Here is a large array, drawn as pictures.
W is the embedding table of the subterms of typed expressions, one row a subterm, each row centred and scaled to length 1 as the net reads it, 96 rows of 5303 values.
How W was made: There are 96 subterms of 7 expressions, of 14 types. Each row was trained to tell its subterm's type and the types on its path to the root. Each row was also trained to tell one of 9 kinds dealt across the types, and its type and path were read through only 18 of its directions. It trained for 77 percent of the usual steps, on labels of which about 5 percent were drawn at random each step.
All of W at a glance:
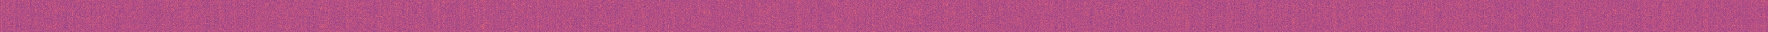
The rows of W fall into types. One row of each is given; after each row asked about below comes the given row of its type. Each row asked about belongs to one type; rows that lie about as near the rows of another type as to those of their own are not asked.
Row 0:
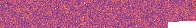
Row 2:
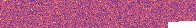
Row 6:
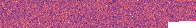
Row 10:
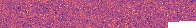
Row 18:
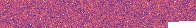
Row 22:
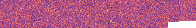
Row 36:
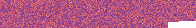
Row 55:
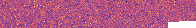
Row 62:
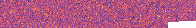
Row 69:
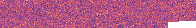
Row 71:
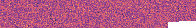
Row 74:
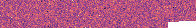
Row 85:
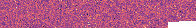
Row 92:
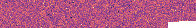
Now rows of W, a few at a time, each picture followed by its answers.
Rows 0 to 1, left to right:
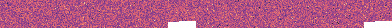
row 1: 71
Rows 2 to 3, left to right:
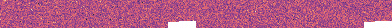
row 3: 92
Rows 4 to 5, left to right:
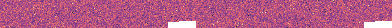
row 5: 18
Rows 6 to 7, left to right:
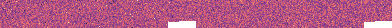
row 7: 10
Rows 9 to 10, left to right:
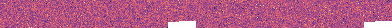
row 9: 22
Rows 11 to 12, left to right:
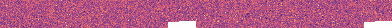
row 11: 69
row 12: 55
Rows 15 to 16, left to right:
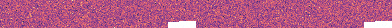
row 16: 69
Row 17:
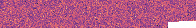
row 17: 22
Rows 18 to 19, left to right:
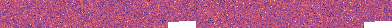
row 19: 74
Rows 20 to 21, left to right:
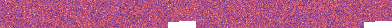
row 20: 18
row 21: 2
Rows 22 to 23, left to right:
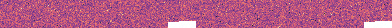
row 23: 74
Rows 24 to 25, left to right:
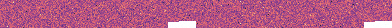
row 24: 62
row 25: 62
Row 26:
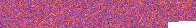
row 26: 2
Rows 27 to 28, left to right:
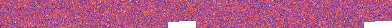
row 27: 71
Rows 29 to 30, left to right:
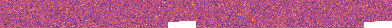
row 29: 18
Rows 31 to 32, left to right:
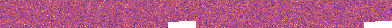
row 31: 6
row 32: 18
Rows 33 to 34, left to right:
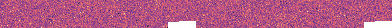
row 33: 69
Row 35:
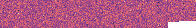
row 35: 2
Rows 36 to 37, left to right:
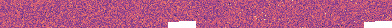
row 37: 55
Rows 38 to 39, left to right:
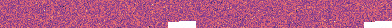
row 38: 10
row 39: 69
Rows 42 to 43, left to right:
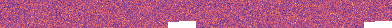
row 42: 85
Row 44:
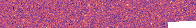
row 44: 6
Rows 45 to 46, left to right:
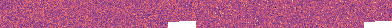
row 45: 55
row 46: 18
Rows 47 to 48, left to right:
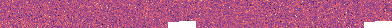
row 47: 6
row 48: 2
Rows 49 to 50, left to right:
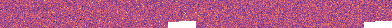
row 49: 85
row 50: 92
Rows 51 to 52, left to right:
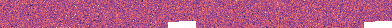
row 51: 36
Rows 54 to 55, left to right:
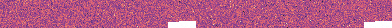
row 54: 55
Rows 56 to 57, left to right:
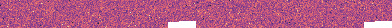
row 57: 10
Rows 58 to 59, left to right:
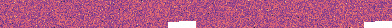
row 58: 6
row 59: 71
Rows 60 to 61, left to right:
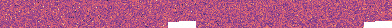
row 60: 22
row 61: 22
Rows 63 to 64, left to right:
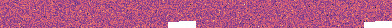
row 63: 18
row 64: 69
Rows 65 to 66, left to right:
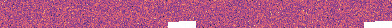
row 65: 92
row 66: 71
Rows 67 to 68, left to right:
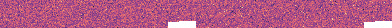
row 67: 6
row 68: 85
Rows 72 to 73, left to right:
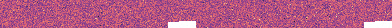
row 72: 2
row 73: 22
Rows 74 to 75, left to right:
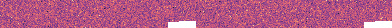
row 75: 85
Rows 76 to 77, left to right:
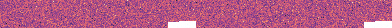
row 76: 55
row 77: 85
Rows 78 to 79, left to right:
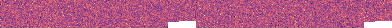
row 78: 74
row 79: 22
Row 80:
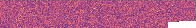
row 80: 2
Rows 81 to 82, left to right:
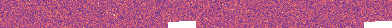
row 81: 62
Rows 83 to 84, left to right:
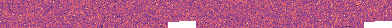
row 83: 85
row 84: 69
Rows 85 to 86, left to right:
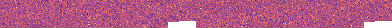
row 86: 10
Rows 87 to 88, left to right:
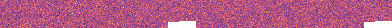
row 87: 69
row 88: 0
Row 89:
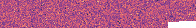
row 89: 6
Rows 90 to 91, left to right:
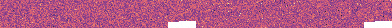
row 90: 18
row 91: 62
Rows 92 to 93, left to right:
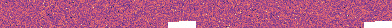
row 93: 74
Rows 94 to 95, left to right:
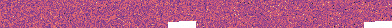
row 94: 22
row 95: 36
